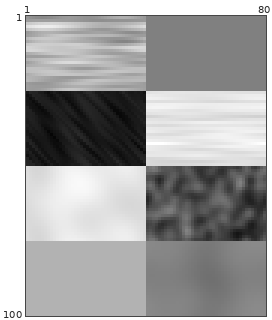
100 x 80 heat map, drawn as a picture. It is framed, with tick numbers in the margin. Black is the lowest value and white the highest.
The table splits into 4 rows of 2 panels. Panel 1,1: high, streaked across. Panel 1,2: middling, flat. Panel 2,1: very low, slanting down to the right, faint in contrast. Panel 2,2: very high, streaked across, faint in contrast. Panel 3,1: very high, smooth, faint in contrast. Panel 3,2: low, blotchy. Panel 4,1: high, flat. Panel 4,2: middling, smooth, faint in contrast.
